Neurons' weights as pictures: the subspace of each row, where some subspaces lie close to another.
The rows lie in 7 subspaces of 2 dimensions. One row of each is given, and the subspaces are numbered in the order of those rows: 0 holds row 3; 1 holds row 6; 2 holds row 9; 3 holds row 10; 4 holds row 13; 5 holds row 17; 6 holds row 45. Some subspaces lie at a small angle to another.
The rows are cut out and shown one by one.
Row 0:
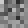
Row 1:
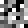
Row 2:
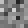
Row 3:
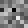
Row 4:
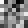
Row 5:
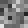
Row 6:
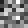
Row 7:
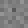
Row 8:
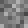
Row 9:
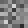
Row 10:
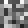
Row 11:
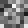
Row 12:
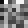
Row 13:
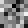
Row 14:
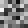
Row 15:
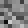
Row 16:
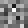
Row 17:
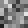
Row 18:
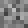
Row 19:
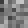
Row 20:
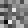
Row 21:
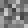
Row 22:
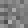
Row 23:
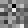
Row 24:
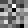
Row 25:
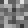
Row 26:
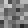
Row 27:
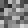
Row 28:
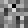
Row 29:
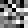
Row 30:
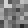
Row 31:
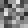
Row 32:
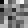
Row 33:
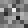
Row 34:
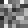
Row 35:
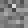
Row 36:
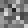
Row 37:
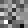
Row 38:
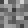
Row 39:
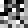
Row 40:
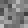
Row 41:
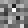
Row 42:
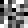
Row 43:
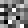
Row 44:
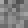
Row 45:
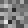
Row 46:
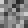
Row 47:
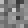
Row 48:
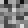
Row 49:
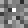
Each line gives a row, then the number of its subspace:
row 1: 3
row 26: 1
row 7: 0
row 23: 2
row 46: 4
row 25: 3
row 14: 1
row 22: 6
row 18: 0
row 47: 3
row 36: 0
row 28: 6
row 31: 3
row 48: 3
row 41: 6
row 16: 6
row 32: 5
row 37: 2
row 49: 0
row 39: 1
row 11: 4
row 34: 5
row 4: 4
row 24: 2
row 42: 5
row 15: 2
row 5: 5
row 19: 5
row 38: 3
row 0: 1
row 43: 6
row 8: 4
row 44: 4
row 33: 0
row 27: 1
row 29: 2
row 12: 4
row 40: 5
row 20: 6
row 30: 1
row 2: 3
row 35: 2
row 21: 0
